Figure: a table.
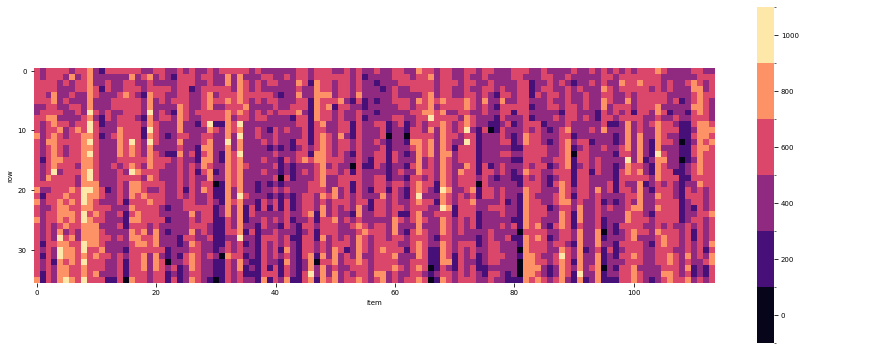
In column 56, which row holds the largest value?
27
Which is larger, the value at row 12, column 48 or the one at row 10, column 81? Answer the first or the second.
the first
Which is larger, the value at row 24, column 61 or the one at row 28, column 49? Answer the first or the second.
the second
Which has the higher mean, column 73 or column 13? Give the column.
73
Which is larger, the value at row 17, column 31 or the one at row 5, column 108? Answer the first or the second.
the first
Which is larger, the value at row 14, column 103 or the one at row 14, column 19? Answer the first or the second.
the second
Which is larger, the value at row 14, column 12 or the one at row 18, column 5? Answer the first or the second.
the second
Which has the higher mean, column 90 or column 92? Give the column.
92
